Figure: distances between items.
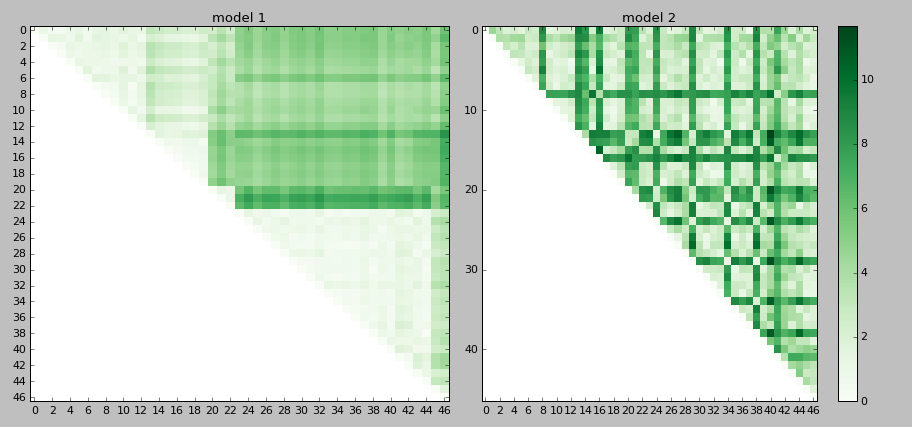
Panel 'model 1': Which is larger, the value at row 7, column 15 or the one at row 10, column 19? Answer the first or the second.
the first
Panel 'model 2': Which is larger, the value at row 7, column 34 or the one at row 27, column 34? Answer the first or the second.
the second
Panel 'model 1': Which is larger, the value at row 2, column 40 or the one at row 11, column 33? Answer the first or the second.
the first
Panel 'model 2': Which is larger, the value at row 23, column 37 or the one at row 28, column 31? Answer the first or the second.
the second
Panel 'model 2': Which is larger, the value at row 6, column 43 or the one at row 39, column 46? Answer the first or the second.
the first
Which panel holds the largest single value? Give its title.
model 2
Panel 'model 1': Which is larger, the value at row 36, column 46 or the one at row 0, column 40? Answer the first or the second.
the second
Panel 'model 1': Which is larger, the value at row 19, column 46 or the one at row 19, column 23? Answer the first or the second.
the first
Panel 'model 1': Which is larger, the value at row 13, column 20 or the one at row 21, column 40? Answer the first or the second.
the second
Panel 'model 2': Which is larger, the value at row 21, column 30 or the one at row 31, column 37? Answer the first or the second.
the first
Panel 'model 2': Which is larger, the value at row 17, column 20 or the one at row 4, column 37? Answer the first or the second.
the first
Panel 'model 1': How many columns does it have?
47
